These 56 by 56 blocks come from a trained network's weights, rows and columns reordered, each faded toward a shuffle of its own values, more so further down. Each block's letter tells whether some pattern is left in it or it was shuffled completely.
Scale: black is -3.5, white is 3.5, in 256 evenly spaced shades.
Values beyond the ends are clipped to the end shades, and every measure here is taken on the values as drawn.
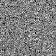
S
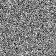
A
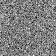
A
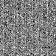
S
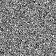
A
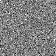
A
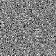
S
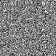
S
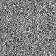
S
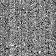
S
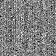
S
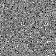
S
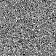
A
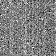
S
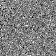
S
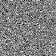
S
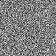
S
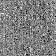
S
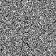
S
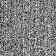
S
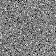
A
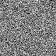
A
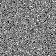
A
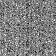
S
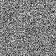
S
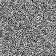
S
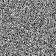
A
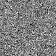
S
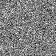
A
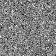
A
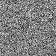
A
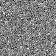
A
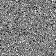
A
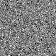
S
